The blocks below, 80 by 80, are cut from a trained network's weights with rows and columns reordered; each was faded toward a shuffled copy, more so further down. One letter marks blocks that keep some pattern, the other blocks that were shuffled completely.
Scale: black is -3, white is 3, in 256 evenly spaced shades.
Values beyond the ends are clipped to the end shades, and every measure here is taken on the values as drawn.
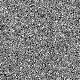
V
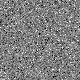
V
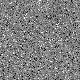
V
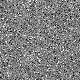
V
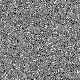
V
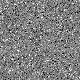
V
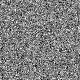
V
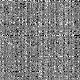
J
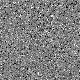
V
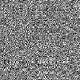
J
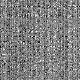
J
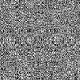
J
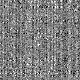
J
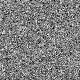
V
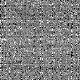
J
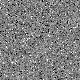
V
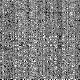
J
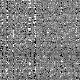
J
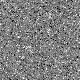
V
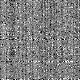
J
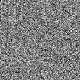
J
